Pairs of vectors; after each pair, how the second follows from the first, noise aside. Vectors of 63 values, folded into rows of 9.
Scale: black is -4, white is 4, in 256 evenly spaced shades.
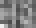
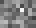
shuffled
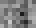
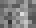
negated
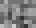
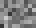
shuffled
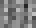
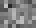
shuffled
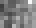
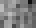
negated
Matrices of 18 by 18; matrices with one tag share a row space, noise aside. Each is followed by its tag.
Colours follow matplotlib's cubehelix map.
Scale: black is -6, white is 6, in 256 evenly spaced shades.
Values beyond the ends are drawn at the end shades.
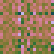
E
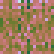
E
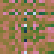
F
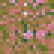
F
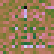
F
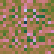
F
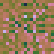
F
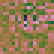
F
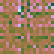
E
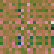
E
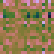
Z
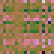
Z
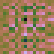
F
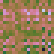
Z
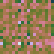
E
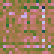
Z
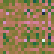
Z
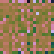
E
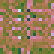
E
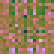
F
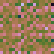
E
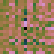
F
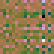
Z
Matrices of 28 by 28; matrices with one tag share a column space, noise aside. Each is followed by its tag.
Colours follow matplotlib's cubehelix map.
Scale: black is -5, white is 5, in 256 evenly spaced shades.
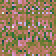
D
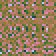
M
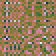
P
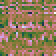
D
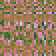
D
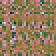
D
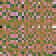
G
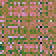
P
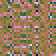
G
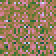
P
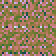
G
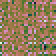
P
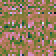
D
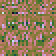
D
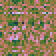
D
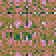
D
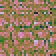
D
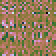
D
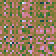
P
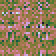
D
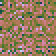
M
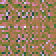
G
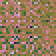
P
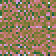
G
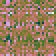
D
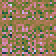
M
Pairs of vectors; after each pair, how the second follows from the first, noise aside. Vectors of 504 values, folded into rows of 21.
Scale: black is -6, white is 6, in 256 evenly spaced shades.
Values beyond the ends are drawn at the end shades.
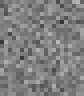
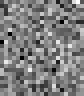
scaled up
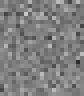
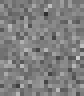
wrapped around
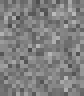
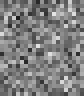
scaled up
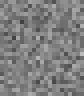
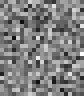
scaled up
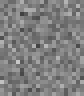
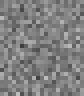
wrapped around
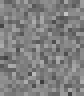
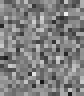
scaled up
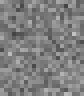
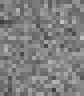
wrapped around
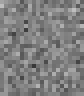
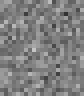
wrapped around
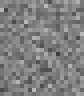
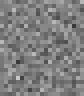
wrapped around
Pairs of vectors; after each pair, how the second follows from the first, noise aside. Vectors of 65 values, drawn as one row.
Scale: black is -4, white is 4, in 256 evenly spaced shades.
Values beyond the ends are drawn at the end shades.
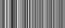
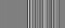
partly zeroed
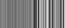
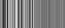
wrapped around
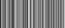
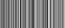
wrapped around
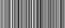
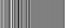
partly zeroed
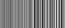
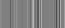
partly zeroed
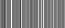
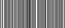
wrapped around
